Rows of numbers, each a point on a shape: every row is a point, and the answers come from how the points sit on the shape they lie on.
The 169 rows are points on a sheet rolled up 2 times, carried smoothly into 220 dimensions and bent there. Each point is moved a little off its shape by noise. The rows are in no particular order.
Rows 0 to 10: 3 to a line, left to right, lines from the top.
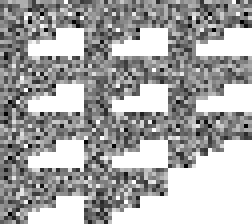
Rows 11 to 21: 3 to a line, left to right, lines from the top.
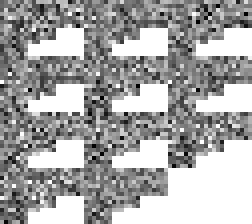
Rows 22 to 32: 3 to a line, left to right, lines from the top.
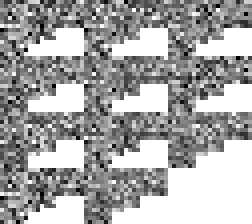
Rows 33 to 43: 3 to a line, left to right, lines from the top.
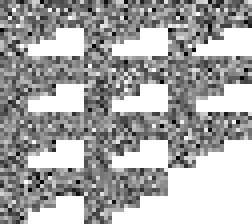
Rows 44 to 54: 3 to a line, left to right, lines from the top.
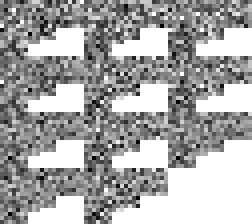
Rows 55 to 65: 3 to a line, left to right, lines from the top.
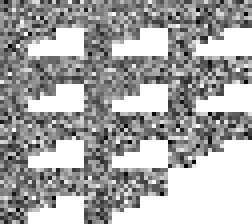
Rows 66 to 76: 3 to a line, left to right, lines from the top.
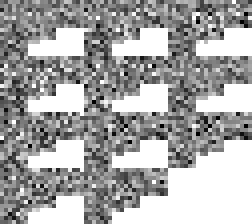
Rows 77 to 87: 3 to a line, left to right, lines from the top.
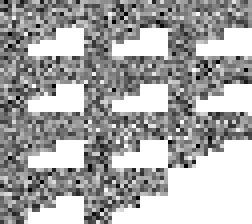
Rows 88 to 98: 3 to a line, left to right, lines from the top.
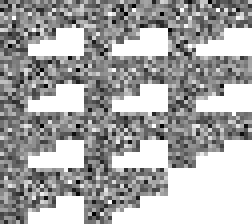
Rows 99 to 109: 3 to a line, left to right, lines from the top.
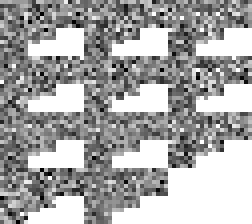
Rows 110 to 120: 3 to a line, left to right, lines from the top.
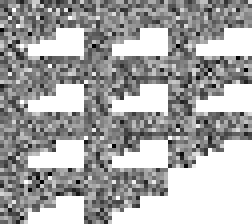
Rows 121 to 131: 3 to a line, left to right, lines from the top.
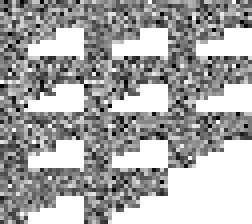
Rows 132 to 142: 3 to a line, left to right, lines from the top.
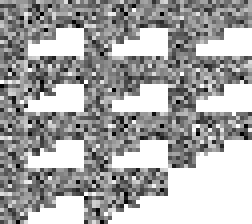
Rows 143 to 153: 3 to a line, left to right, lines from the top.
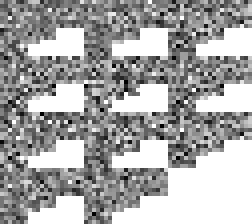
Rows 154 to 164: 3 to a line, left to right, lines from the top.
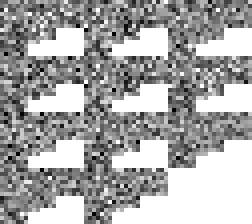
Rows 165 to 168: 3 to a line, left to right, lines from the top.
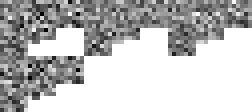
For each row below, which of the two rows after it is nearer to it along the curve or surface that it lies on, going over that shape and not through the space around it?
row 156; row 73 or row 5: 5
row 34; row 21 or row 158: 158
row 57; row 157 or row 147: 157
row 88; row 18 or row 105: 18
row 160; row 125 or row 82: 125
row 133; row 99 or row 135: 99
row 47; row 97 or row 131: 131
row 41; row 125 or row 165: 125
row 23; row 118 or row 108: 108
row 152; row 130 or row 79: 79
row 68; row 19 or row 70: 19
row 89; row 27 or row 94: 27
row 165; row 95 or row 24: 95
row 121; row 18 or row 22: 18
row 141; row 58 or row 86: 86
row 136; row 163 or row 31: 163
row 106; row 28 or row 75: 28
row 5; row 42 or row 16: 16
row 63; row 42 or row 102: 102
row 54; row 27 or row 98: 98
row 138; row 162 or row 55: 162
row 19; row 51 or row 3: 51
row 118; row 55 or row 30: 30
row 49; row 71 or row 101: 101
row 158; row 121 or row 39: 121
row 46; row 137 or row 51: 137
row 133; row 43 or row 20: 43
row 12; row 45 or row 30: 30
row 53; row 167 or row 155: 167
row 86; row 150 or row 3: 150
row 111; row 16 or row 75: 16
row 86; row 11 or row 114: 11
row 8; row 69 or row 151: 69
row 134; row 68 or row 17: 68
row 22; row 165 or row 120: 165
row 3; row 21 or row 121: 121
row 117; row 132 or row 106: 106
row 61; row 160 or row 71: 160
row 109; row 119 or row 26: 26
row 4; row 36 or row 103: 36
